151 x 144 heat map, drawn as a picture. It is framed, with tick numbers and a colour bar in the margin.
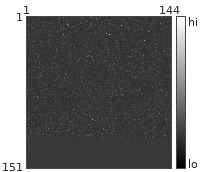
Average level on the scale: 20%. Stripes: none. Histogram: skewed, a long tail of high values. Seam: horizontal, 80% of the way down, the bottom part calmer.
